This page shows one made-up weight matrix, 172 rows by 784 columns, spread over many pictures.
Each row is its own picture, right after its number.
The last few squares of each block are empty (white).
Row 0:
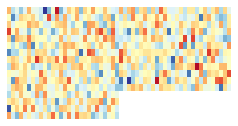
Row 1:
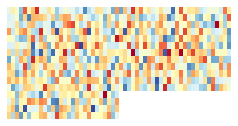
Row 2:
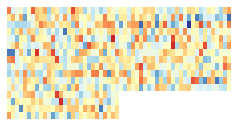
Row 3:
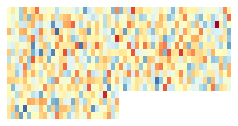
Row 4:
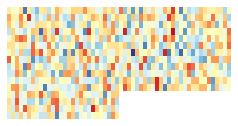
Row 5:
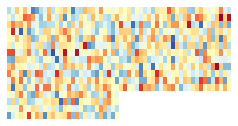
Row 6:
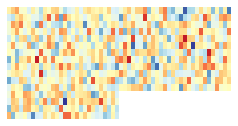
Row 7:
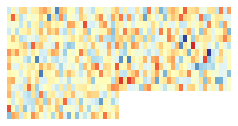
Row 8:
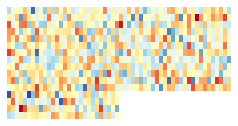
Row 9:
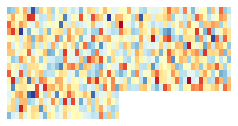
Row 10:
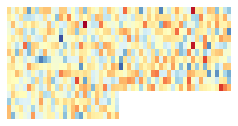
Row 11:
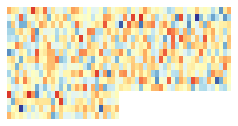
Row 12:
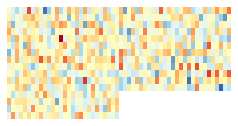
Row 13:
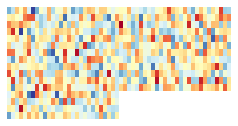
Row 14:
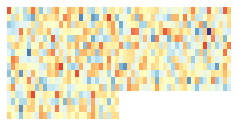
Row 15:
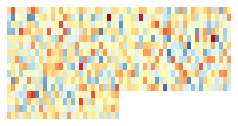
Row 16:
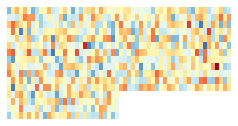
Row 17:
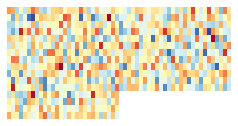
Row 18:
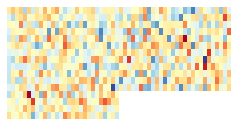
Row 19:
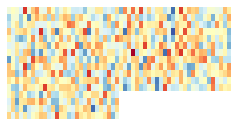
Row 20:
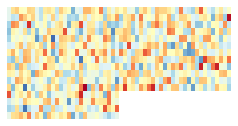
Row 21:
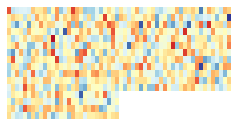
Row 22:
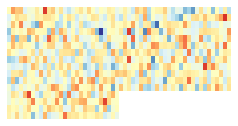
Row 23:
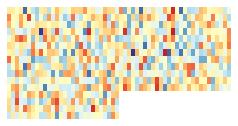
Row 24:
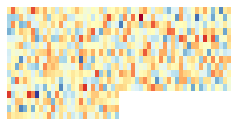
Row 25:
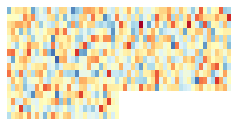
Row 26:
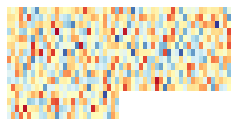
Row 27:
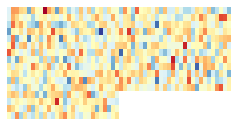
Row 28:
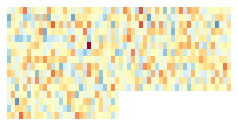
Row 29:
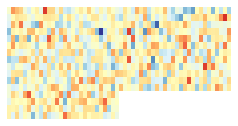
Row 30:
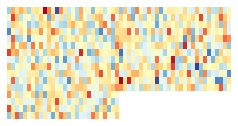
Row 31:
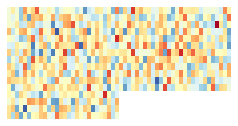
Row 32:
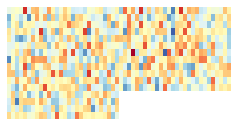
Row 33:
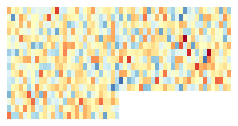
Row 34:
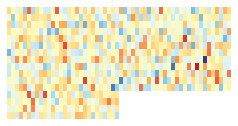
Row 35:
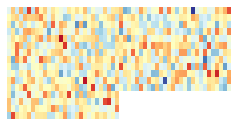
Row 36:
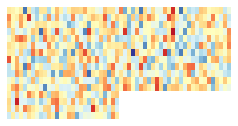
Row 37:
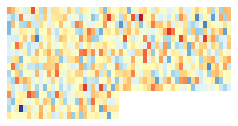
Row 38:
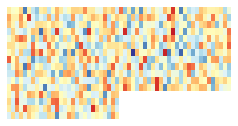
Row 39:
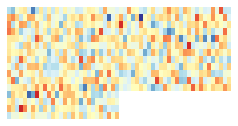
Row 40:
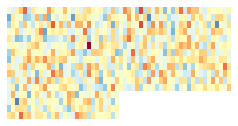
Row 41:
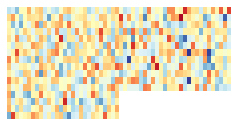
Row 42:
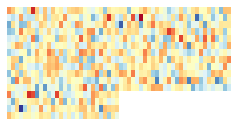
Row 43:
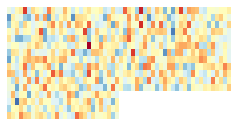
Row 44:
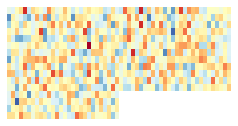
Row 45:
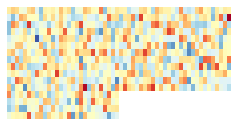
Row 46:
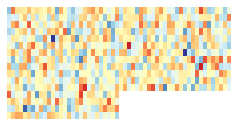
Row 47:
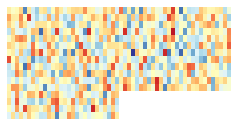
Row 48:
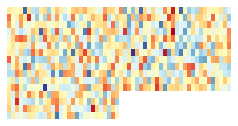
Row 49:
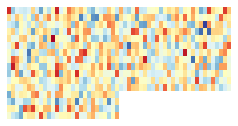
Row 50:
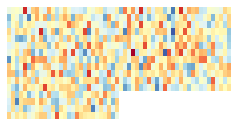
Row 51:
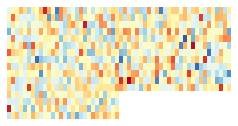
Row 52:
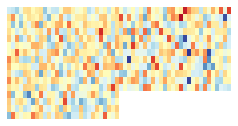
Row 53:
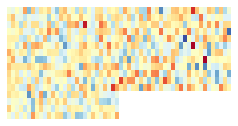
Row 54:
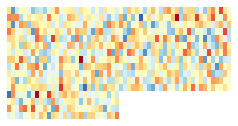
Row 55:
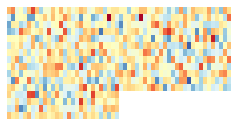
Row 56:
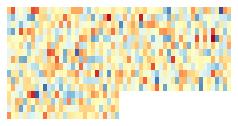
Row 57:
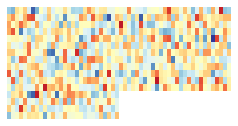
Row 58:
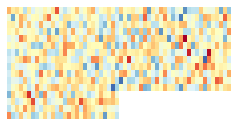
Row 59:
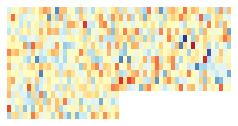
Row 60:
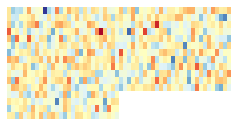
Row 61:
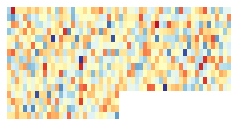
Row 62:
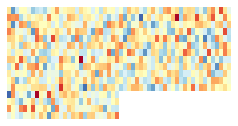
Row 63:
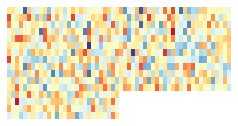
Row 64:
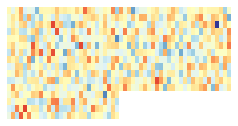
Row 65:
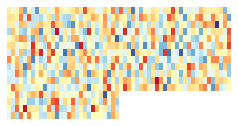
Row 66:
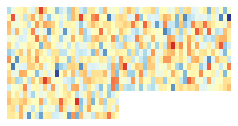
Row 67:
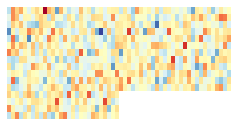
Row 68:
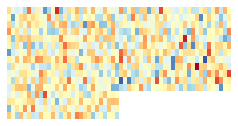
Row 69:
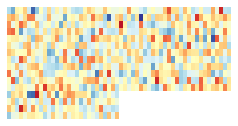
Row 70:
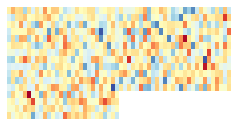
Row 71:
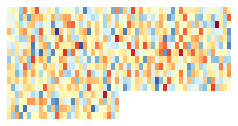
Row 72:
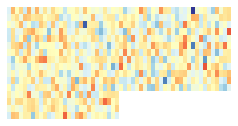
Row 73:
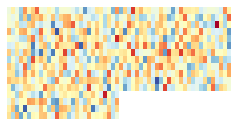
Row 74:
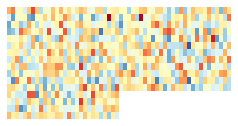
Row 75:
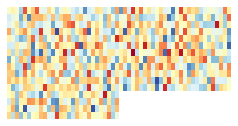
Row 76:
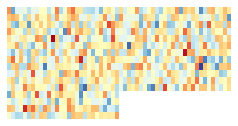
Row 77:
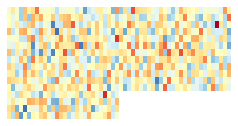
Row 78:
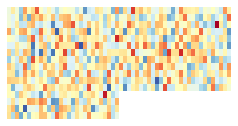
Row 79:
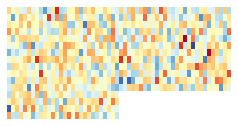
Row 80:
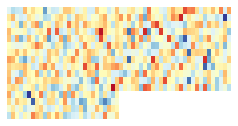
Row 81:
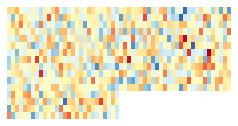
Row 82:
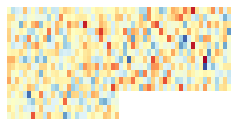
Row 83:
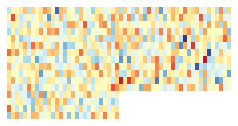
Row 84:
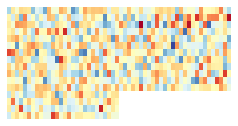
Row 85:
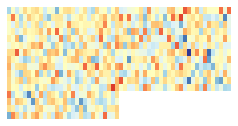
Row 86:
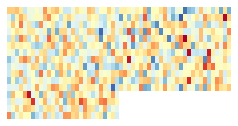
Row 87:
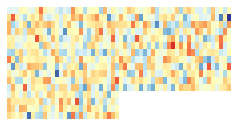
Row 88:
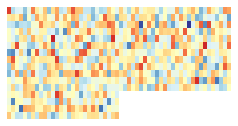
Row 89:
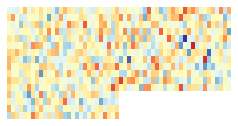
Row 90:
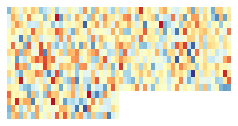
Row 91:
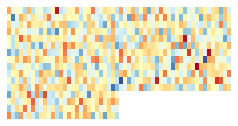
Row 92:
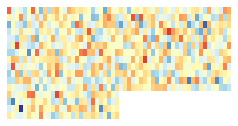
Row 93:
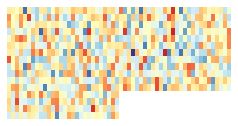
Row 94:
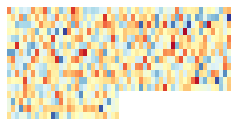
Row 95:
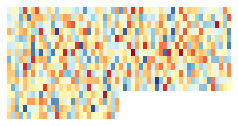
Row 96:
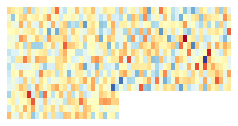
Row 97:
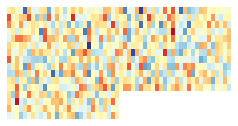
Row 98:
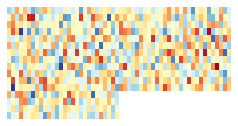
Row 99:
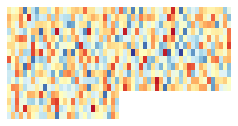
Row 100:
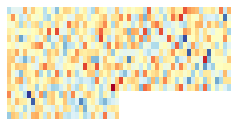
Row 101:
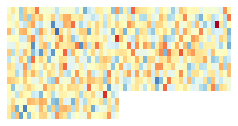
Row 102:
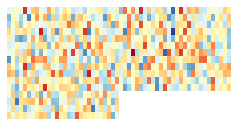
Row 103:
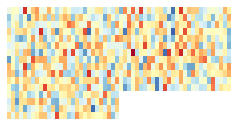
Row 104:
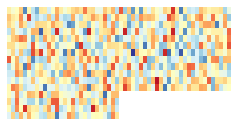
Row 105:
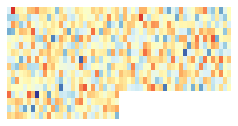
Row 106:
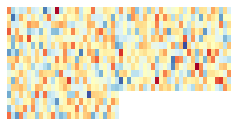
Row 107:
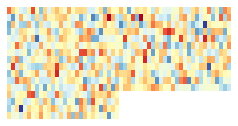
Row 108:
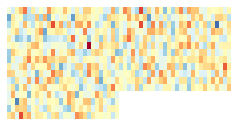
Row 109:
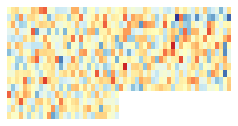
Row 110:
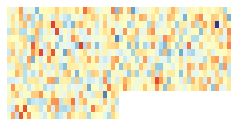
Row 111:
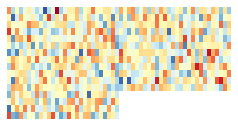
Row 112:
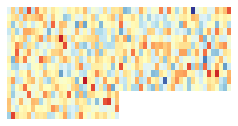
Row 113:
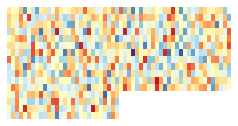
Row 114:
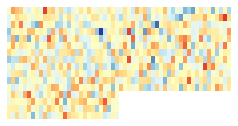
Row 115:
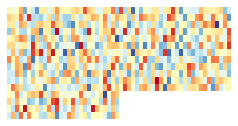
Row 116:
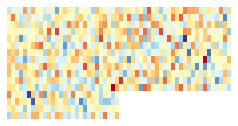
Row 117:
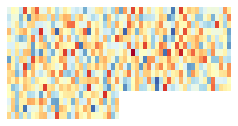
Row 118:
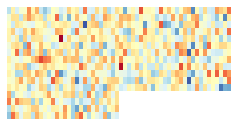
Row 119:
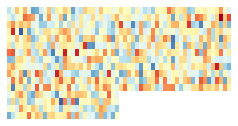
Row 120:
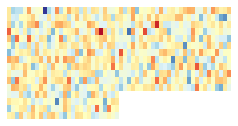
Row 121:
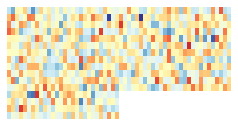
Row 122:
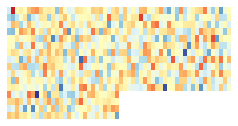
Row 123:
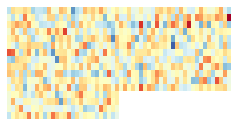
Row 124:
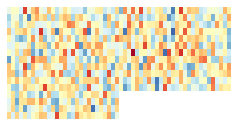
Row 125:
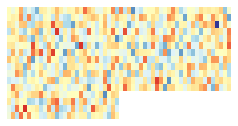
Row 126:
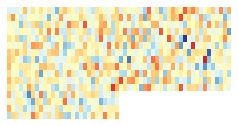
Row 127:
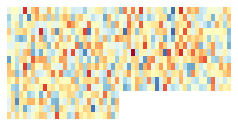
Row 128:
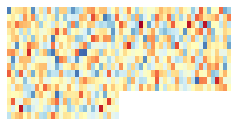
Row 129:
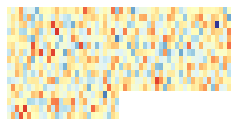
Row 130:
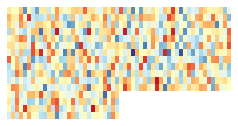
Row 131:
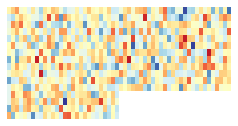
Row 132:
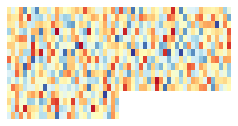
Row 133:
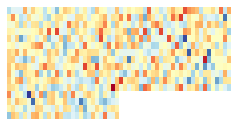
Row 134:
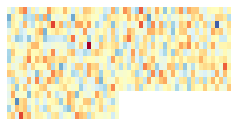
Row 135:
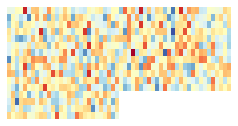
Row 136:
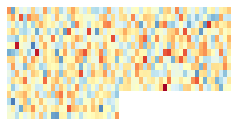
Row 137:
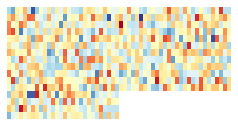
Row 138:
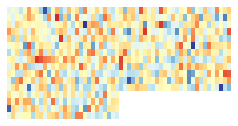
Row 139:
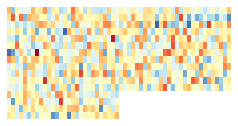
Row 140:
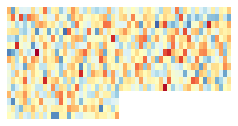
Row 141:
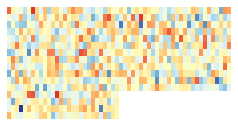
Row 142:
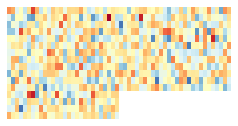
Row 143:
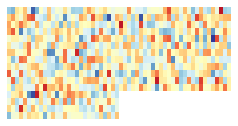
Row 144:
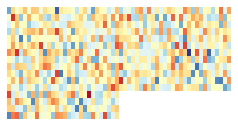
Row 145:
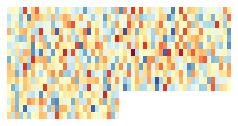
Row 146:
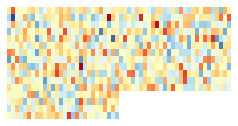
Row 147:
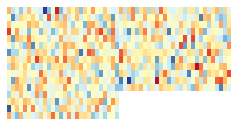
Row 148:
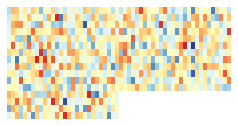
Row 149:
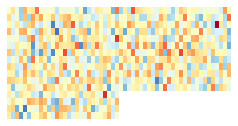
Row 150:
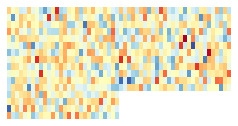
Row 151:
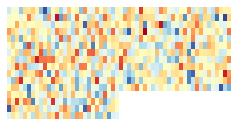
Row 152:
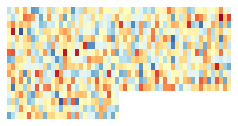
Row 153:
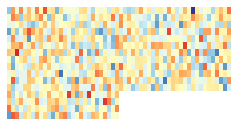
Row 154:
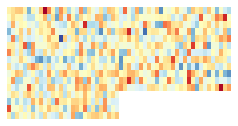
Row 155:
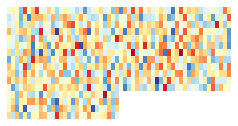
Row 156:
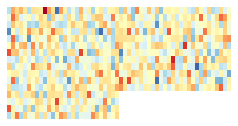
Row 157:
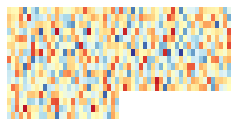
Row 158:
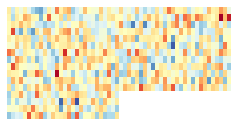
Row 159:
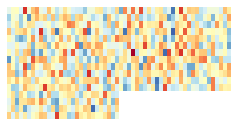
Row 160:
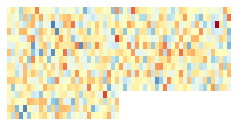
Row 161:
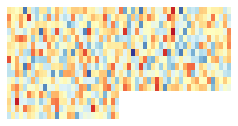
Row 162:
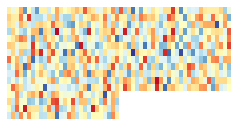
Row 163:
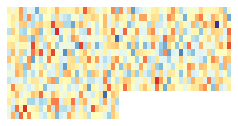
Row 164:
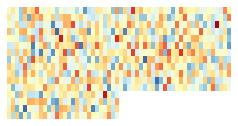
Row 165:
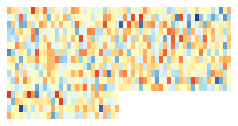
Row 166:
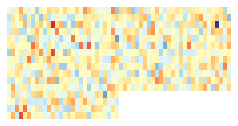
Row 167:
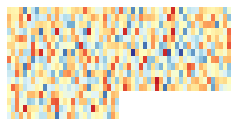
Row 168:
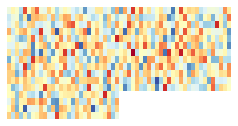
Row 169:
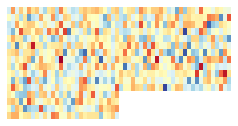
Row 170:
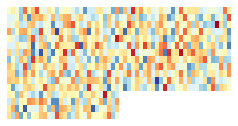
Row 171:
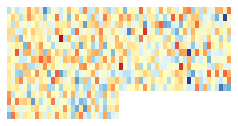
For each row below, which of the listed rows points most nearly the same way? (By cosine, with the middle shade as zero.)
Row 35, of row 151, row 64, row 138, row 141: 138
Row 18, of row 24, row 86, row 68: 86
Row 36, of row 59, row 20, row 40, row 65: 65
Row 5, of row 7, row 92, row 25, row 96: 25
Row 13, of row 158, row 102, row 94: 158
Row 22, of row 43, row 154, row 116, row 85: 154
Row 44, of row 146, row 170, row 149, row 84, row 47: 170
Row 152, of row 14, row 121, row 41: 121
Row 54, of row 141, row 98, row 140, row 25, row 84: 84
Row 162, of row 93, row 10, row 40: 93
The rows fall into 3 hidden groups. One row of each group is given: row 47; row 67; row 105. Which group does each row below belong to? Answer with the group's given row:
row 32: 47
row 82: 67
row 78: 47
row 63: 47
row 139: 105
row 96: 67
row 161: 47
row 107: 105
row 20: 105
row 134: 47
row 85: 67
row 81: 67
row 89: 67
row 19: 47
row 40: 47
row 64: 47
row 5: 105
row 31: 47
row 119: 105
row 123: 105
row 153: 67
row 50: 47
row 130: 47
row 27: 67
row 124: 47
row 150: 67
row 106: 67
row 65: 47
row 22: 67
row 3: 47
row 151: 67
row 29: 67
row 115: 47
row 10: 67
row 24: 105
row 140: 105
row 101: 47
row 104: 47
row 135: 47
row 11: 105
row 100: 67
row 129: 47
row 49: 105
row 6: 67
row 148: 67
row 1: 47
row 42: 105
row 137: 105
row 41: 67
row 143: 105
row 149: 47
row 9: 105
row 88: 105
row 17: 105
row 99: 47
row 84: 105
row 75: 47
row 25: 105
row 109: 105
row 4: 47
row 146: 105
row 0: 67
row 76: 105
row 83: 67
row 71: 47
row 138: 67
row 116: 67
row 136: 105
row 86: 67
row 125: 47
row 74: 105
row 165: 105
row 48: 47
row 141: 105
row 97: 47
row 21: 105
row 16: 105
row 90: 67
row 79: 67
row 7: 67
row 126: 67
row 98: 105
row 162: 47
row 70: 67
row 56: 105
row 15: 105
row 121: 105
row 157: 47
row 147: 67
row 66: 105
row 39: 105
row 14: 105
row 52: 67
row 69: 105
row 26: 47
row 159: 47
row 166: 47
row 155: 47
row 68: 67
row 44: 47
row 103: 47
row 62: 105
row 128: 105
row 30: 67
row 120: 67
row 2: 105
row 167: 47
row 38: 47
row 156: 67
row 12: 67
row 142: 105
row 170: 47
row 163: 47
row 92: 105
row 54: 105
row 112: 67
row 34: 67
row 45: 105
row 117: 47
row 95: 47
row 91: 67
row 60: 67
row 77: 47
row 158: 105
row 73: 47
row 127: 47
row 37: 105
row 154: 67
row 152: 105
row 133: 67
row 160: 47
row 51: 67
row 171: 67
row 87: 105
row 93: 47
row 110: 47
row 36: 47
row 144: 67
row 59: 67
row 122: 105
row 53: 67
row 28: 47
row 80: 67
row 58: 67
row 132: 47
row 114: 67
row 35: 67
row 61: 105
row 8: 105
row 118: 67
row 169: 105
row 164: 47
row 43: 47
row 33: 67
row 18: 67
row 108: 47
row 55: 105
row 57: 105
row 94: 105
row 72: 67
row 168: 47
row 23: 47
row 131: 67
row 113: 47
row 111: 67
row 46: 105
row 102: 47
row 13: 105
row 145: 47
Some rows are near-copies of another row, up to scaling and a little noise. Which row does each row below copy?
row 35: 112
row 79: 150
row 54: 62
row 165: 11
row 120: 60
